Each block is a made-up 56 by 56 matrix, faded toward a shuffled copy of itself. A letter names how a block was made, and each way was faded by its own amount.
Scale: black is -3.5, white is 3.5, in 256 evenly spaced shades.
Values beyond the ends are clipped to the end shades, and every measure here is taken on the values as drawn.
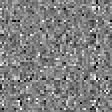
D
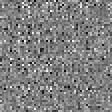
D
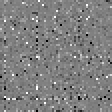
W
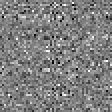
D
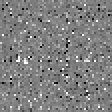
W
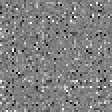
W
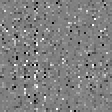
W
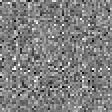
D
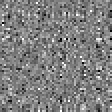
D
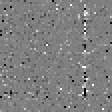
W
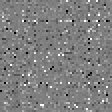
W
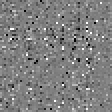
W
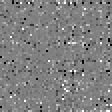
W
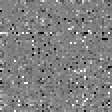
W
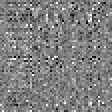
D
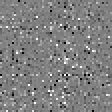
W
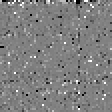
W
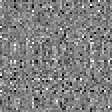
D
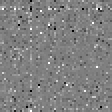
W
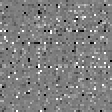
W
